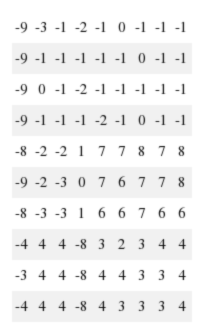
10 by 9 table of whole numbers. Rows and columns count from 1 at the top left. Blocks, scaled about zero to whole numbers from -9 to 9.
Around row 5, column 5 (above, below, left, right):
-2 7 1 7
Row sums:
-19 -16 -17 -17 26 21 18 12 15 13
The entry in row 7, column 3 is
-3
